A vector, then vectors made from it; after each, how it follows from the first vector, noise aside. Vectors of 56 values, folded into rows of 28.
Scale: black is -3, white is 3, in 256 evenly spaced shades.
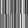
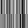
negated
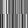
reversed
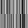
negated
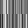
reversed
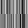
negated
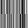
negated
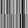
negated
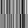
negated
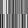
reversed
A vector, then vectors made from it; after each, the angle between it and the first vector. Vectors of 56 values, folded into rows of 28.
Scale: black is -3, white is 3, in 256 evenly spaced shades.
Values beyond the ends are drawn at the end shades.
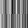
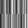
nearly opposite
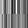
nearly parallel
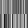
orthogonal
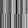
nearly opposite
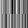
nearly parallel
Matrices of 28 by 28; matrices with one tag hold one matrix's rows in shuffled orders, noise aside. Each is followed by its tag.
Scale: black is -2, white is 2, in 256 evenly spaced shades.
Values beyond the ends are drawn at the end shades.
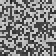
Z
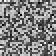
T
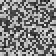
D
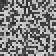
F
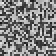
Z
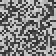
D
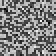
Z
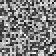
F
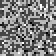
F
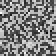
D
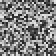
D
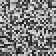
Z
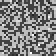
D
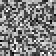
D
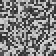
F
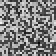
T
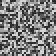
F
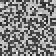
D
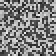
D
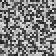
D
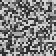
Z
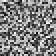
D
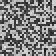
Z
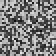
T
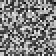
D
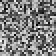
T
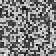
F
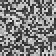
Z
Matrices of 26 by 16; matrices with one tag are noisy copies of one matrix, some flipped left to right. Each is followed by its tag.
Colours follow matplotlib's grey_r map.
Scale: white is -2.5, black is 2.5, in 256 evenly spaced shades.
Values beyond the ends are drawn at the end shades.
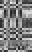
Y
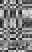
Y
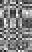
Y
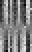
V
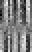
V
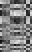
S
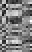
S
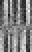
V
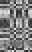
Y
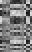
S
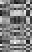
S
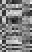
S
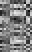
S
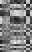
S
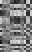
S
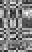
Y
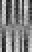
V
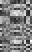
S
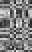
Y
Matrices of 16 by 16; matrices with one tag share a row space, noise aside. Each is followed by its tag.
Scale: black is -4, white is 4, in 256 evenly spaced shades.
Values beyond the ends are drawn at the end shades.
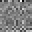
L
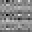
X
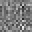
L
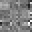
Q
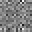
L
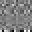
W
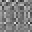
W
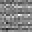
X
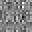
L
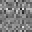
L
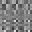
W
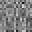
L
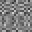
W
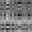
X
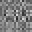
L
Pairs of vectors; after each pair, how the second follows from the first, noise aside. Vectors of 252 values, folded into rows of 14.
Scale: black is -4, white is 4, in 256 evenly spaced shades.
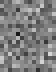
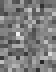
sign-scrambled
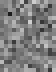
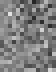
sign-scrambled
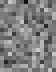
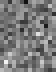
sign-scrambled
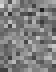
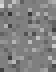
partly zeroed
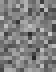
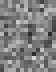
sign-scrambled
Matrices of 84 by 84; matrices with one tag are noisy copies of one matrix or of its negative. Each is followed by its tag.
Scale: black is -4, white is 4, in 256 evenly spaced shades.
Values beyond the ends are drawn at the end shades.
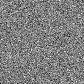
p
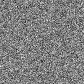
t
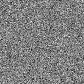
p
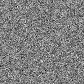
t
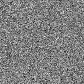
p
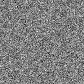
t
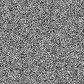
t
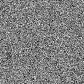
p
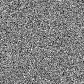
p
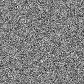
t
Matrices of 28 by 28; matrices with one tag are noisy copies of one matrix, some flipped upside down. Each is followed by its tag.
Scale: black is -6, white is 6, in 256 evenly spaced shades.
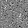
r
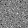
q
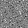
r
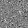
r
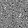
r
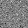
q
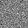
q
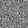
q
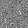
r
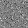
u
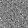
u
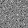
q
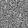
r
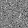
r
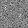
r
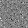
u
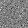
u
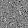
r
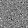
u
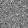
q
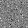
u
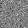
q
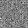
u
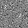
r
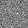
q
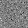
u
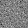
q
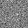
q
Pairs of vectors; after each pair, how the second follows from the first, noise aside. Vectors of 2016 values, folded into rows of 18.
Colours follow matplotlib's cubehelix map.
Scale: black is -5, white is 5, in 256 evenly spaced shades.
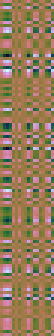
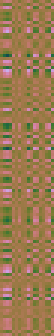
shrunk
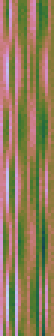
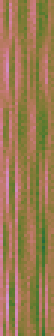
shrunk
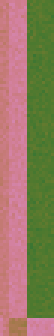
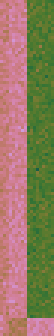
copied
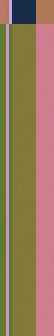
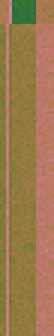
shrunk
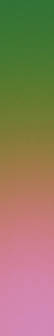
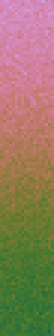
negated
